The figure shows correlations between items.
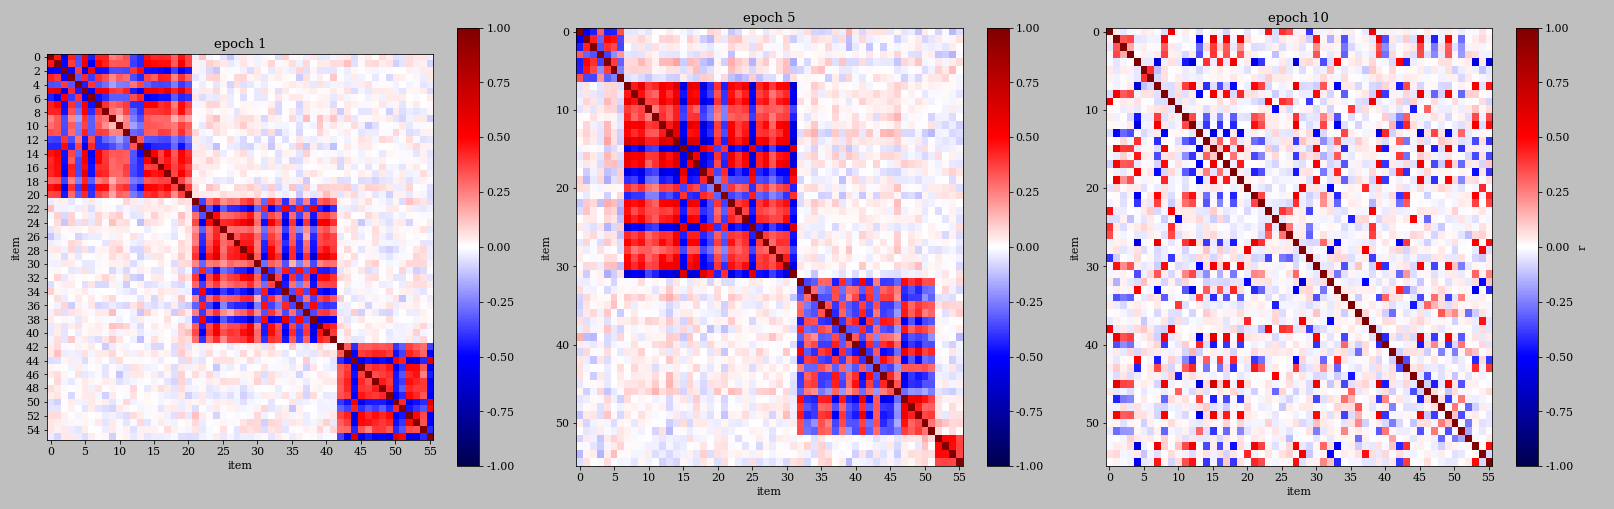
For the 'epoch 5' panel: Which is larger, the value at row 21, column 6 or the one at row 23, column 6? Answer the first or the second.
the first
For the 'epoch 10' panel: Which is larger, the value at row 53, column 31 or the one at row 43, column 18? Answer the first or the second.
the first
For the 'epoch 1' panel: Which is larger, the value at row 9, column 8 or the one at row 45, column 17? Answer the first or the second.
the first
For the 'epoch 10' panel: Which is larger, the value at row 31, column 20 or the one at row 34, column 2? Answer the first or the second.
the first
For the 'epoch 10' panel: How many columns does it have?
56
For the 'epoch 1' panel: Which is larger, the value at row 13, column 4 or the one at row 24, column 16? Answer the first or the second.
the first
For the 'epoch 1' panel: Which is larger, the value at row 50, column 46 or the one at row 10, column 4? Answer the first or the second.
the second
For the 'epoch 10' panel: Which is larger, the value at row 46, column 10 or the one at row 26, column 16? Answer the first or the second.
the first
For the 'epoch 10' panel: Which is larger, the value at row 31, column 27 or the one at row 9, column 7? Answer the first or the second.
the first
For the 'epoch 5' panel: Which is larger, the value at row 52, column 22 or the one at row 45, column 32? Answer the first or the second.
the first
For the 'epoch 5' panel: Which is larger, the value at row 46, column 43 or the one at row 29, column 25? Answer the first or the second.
the first
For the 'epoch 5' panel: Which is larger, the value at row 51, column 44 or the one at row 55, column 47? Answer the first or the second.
the second
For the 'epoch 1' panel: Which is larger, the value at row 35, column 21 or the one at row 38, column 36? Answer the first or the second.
the second
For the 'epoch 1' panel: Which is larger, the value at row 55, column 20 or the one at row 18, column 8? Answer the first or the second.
the second
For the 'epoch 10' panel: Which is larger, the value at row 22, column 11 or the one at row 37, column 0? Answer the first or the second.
the first
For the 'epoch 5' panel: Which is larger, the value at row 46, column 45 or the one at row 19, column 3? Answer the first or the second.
the first
